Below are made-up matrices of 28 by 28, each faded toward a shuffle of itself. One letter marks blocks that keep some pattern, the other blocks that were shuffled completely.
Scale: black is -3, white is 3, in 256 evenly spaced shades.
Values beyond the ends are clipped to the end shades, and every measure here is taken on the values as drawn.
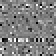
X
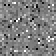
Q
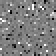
Q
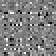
X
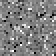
Q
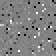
Q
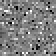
Q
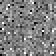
Q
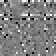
X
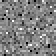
Q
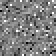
Q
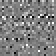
X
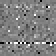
X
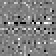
X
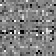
X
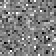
Q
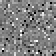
Q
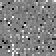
Q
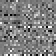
X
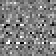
X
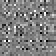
X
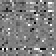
X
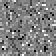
Q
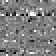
X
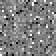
Q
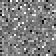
Q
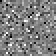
Q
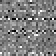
X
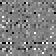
X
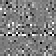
X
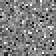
Q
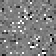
Q
